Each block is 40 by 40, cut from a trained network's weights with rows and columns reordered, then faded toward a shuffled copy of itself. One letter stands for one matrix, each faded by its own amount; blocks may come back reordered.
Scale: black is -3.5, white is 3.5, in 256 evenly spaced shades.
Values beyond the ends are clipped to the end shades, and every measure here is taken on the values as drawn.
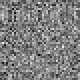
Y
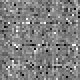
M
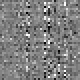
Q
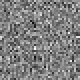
Y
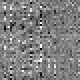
Q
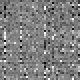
Q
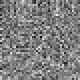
Y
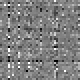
Q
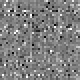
M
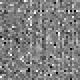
M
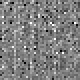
M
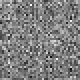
Y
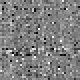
M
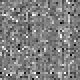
M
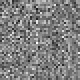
Y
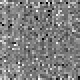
M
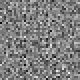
Y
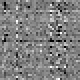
Q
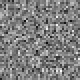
Y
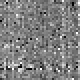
M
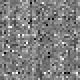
M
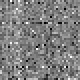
M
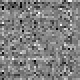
Q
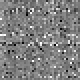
M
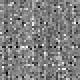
M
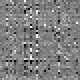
Q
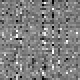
Q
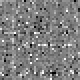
M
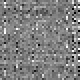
Q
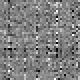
Q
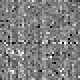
M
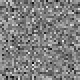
Y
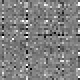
Q
